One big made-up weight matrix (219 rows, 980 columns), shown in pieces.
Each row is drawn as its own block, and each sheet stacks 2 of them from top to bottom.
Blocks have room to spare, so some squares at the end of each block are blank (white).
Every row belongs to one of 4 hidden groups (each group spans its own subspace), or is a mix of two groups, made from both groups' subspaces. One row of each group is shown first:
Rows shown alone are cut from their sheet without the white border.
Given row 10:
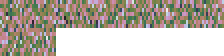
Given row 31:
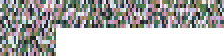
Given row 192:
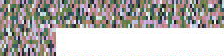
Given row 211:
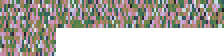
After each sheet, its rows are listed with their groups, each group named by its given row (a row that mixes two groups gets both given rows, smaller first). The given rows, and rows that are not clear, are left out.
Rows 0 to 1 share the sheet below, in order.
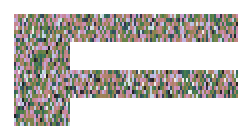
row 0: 31
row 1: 192
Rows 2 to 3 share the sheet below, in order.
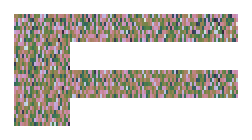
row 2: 211
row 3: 211
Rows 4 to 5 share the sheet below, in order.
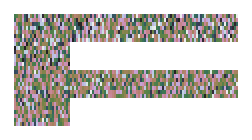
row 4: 10
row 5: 192
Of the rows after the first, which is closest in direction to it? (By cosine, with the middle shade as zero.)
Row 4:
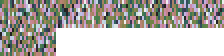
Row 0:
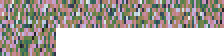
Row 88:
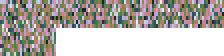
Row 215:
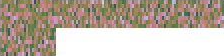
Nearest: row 0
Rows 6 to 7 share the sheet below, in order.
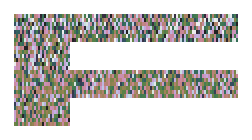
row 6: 211
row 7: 10
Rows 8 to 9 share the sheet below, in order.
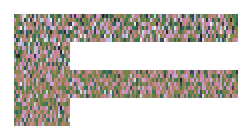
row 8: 10
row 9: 10
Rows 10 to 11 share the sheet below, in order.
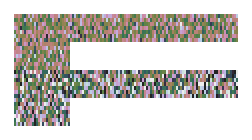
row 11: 192
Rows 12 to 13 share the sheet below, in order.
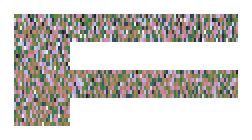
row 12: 10 and 211
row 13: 10
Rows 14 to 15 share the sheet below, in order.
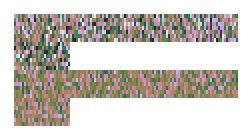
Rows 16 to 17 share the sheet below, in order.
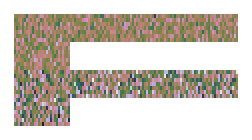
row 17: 10
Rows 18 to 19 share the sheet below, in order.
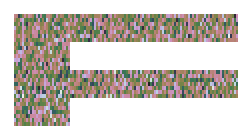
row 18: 192
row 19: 31
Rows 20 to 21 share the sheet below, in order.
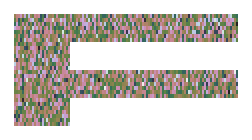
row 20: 211
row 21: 192
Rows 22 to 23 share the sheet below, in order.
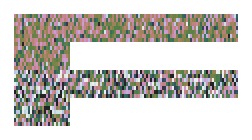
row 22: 192
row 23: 31
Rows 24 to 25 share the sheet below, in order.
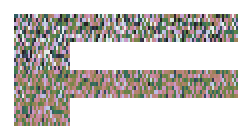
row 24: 31
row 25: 31
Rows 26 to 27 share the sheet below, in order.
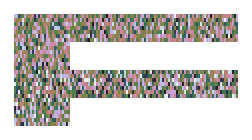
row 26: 192
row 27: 31 and 211
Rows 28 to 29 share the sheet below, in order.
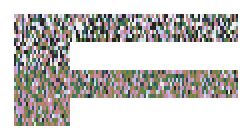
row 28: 10
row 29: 192 and 211
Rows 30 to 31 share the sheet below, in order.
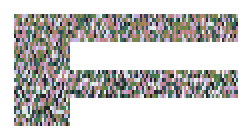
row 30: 10 and 31
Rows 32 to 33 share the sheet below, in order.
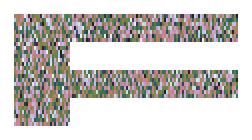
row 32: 10
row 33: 211
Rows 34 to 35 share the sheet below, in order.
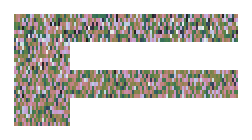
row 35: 31
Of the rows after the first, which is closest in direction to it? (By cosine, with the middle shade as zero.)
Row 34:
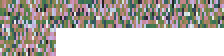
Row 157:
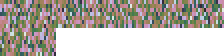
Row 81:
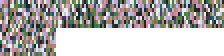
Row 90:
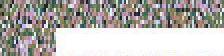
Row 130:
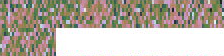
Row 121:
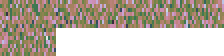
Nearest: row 90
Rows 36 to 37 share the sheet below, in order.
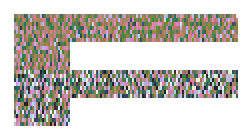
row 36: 10
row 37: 211
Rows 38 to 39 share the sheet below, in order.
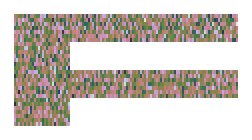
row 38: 211
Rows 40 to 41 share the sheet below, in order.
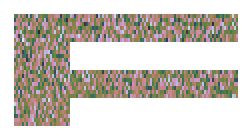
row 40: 31
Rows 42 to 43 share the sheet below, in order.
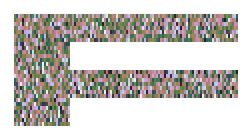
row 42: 192
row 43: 10
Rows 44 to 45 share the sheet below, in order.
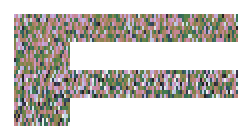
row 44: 192
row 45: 192
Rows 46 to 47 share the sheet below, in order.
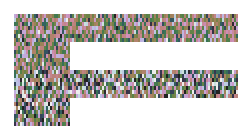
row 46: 31
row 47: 31
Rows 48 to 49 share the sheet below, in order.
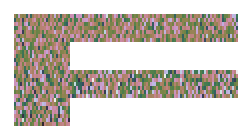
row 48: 31 and 192
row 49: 10
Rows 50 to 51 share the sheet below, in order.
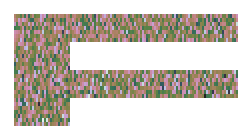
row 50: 211
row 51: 192
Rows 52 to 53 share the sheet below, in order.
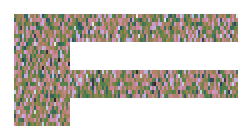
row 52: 10
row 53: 10
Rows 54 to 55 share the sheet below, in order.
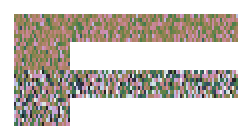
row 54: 10
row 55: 10
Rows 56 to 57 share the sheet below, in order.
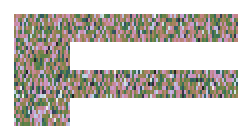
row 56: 31
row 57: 31
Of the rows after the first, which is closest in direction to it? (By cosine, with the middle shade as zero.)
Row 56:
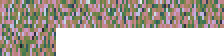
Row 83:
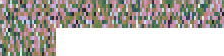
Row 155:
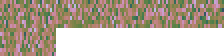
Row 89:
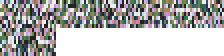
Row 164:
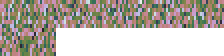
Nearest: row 164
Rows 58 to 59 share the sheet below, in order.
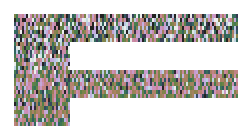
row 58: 31 and 211
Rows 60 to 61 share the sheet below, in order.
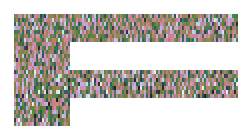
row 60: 211
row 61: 31 and 192
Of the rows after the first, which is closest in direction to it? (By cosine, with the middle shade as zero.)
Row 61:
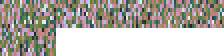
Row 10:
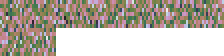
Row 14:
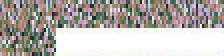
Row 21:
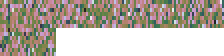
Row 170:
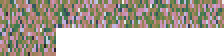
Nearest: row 21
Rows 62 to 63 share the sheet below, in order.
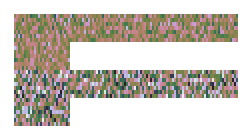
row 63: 31
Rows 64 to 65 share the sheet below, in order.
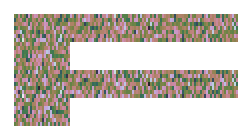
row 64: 31
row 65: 31
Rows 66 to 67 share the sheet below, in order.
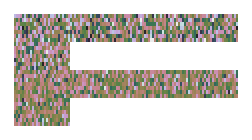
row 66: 10 and 192
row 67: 192
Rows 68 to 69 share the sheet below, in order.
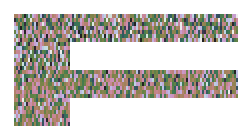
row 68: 10
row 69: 192
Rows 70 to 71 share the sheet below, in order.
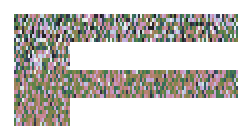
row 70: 31
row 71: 192
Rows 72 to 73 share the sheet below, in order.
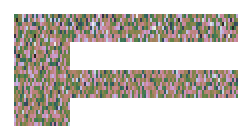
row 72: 10
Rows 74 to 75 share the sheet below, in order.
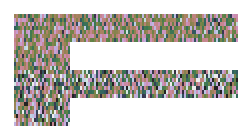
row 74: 211
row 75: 211
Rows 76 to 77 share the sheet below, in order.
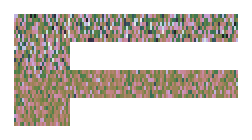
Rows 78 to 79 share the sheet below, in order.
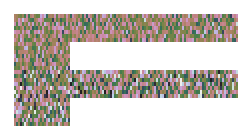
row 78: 211
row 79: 10
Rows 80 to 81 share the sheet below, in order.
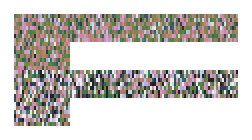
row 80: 10
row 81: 10
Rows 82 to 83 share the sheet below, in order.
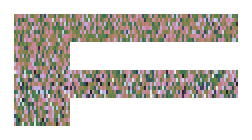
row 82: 211
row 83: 192
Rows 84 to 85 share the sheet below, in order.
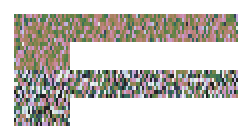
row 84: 192
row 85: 31
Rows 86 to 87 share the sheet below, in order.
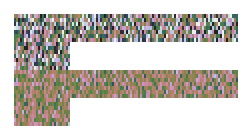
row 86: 211
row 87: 211
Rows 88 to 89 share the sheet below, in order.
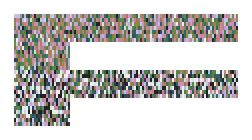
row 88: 192
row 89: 31
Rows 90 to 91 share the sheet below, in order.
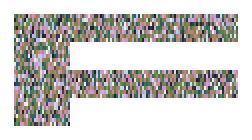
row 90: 31
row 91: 211
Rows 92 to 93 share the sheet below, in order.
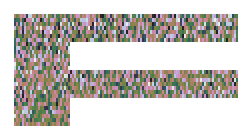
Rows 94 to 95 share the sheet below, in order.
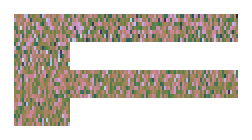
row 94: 10
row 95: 192
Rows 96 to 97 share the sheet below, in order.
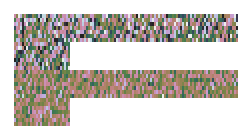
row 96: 192
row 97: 31
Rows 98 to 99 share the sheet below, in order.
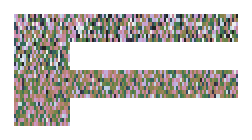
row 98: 10
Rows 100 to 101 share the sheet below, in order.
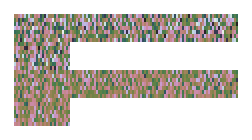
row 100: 211
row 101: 211
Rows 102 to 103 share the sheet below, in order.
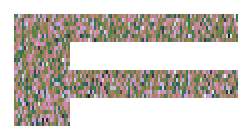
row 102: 192
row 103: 192
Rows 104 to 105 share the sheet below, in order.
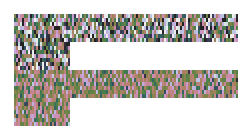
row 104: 192
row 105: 211
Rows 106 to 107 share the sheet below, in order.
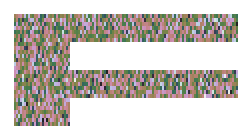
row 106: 211
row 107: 192
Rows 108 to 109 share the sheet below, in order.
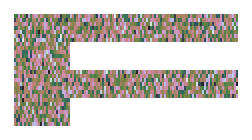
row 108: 31
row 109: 192
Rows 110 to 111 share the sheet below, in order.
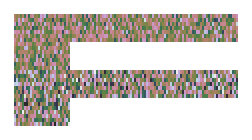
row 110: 211
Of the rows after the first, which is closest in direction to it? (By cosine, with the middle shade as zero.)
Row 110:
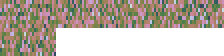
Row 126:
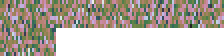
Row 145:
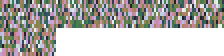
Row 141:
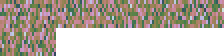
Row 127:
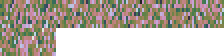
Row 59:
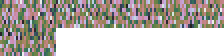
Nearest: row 141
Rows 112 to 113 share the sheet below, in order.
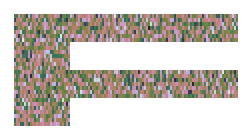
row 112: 31
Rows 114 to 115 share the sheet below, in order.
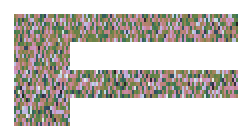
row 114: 211
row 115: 31
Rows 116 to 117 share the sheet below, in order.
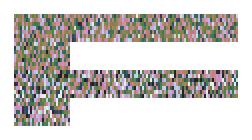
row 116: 10
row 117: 31
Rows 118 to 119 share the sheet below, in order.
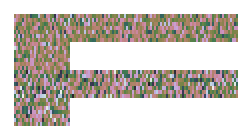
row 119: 31
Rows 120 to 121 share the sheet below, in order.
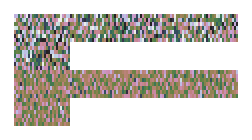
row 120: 31
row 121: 10
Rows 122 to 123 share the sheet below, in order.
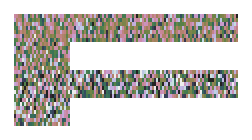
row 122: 10
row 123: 10
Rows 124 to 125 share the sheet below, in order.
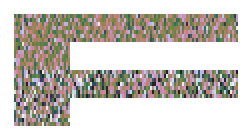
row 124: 192
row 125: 10
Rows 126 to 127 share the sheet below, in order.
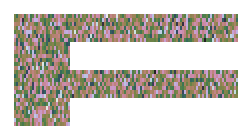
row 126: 192
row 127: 31
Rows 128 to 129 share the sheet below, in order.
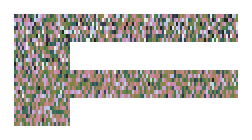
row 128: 192 and 211
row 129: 31
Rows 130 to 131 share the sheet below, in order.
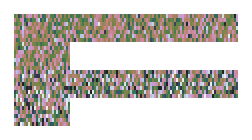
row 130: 192
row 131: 192
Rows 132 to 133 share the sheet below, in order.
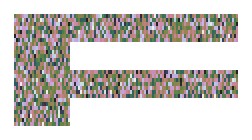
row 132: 10 and 31
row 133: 10
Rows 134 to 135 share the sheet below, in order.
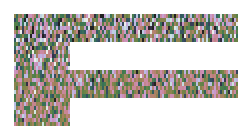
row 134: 31
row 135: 10
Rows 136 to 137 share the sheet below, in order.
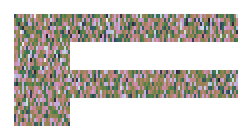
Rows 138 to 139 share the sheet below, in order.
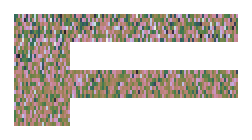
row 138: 10 and 31
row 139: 10
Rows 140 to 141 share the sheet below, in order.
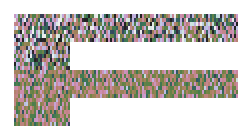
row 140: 31
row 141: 211
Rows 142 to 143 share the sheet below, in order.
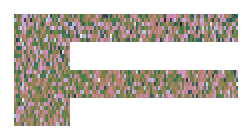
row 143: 192
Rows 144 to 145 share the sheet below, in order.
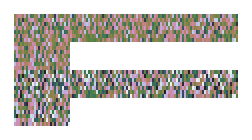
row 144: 211
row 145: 211
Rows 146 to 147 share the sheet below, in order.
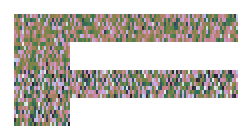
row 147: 211
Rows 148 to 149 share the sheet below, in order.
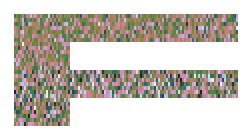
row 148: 192
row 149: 10
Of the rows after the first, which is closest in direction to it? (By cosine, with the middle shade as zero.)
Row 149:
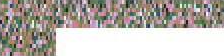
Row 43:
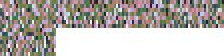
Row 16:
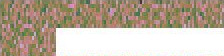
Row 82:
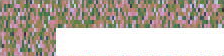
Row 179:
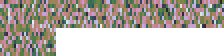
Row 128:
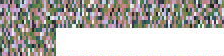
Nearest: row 179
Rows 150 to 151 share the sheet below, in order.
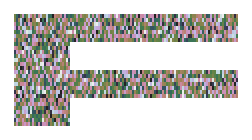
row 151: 31
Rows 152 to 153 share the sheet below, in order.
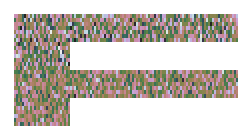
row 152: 10
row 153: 192
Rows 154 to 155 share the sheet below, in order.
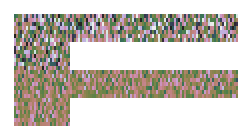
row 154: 10
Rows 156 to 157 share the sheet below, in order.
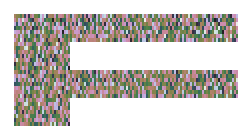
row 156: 211
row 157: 211
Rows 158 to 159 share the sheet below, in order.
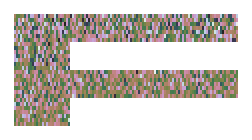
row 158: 211
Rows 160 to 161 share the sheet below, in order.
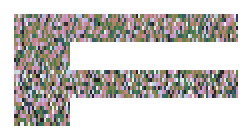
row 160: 192
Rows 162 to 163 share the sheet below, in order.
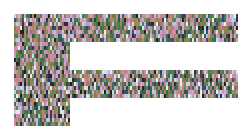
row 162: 192
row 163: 10
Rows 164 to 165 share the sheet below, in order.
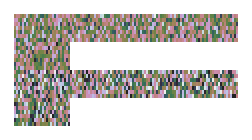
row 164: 31
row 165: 211
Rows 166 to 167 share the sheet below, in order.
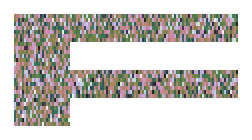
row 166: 211
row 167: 10
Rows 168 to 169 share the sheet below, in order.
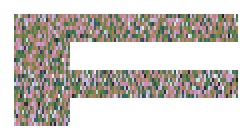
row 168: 192
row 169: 211
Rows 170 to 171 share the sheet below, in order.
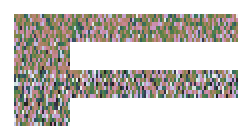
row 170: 10
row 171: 211
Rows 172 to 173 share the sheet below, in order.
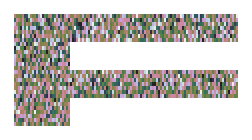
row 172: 10
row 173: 10
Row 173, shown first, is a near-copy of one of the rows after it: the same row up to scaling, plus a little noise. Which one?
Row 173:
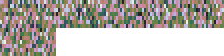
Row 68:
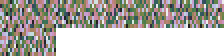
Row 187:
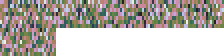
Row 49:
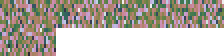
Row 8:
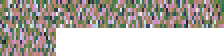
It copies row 187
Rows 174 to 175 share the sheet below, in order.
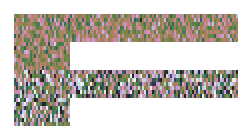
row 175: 10
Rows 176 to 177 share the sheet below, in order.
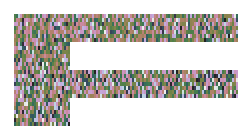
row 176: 192
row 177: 211
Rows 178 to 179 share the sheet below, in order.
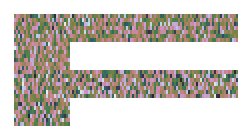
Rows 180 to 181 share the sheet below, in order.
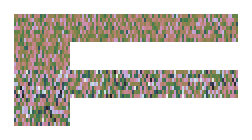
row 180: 211
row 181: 31
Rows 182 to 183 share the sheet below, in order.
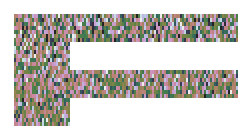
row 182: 10
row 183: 192
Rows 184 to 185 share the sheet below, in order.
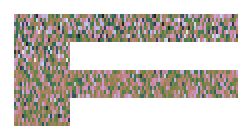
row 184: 31
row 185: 10
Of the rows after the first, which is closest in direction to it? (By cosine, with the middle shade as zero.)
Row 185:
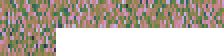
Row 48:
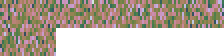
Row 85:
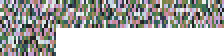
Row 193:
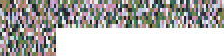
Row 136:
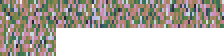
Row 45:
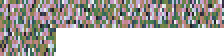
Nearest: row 193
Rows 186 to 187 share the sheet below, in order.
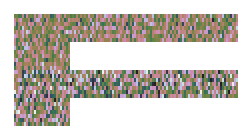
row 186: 192 and 211
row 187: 10
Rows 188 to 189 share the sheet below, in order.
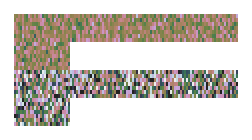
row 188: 10
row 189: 192
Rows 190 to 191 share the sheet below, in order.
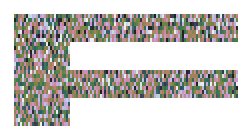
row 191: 192
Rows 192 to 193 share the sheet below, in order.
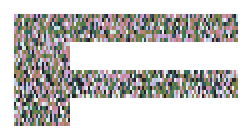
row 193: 10
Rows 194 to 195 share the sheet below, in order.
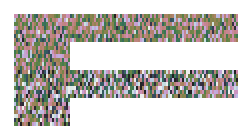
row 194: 31
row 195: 192
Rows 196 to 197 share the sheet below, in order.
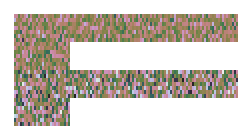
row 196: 31
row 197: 192
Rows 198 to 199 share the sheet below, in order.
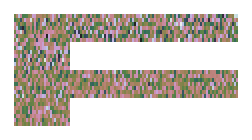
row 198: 10 and 192
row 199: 31
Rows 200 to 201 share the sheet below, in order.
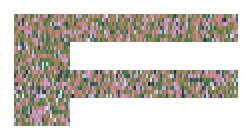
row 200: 192
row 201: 31
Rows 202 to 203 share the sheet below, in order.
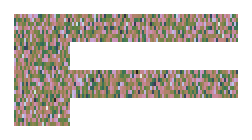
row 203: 10
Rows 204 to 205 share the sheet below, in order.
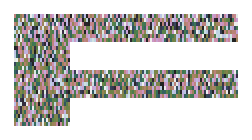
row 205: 192
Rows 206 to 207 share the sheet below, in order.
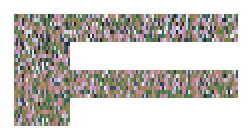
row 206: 192
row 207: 192
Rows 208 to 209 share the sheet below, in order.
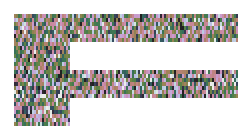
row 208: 10
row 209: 31
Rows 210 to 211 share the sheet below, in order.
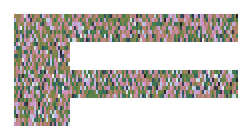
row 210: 10
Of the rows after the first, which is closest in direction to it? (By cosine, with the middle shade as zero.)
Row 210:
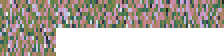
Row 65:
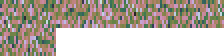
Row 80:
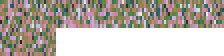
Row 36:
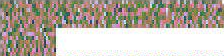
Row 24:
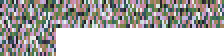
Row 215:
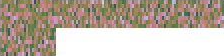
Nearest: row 215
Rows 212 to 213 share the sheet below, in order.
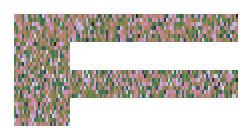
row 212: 10
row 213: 211
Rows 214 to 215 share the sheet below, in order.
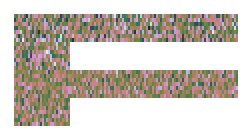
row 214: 31
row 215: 192
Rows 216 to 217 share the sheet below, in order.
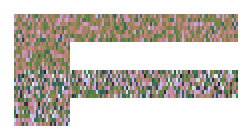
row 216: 31
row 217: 211
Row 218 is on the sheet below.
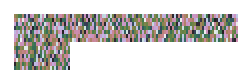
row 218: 211
